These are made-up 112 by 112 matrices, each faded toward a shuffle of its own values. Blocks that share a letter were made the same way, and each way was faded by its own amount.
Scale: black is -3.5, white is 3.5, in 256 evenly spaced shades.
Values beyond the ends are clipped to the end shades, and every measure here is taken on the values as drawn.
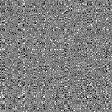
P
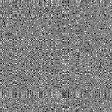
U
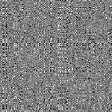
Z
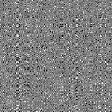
P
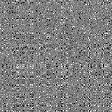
P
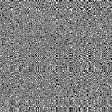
U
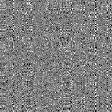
Z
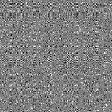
U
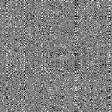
Z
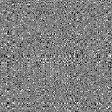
P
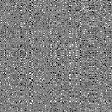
P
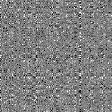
Z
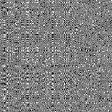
U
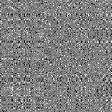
U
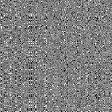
Z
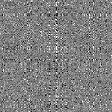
Z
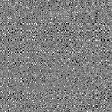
P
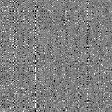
Z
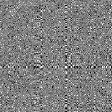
Z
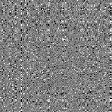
Z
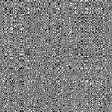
P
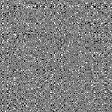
P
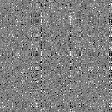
Z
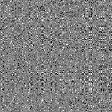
Z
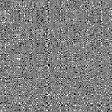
P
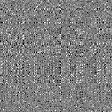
P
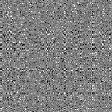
U
